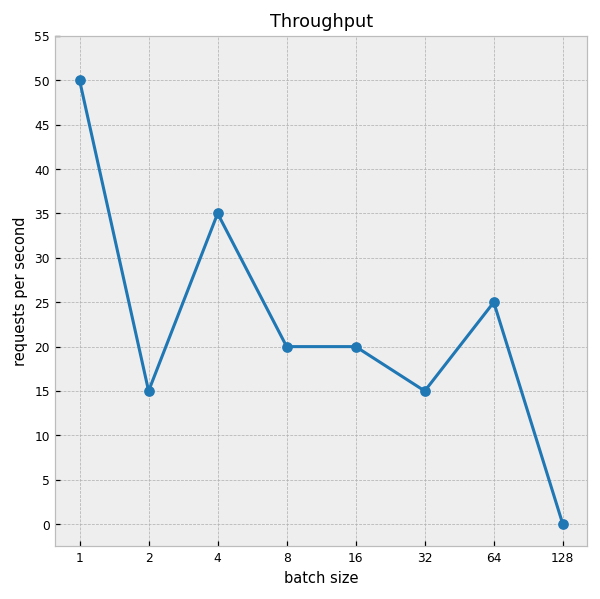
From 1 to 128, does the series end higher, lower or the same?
lower
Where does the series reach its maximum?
1
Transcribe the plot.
Title: Throughput
x-axis: batch size, ticks 1 2 4 8 16 32 64 128
y-axis: requests per second, ticks 0 5 10 15 20 25 30 35 40 45 50 55
Values:
50 15 35 20 20 15 25 0
